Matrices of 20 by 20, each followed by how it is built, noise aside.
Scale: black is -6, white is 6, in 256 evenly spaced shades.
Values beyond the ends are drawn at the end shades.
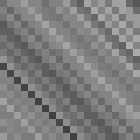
Toeplitz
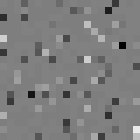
sparse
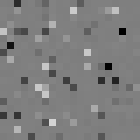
sparse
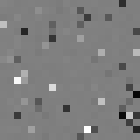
sparse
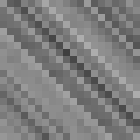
Toeplitz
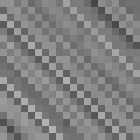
Toeplitz
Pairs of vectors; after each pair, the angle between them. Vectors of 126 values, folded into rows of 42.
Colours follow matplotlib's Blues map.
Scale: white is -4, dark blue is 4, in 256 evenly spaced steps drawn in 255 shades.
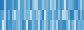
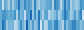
partly opposed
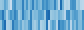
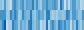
nearly parallel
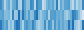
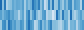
orthogonal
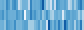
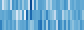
partly aligned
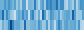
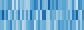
partly aligned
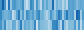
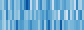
partly opposed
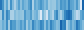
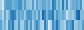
partly opposed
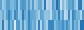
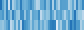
orthogonal
